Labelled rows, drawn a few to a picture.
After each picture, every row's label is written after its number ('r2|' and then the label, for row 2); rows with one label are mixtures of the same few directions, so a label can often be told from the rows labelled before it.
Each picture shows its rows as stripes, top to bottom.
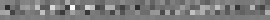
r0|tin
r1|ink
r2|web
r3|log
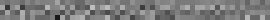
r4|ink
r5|log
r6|log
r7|ink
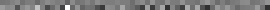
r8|tin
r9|tin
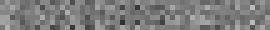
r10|ink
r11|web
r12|tin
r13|web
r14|web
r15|ink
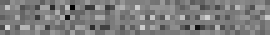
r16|web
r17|ink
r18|ink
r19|tin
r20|ink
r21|log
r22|ink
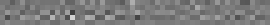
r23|tin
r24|log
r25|ink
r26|ink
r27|ink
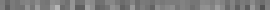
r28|ink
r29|ink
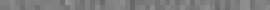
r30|tin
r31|tin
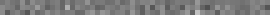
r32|log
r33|tin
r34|log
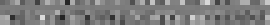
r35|tin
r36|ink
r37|ink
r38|web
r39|web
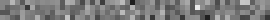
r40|tin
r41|log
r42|web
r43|tin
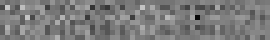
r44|ink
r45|log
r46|web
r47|log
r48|ink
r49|log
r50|log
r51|ink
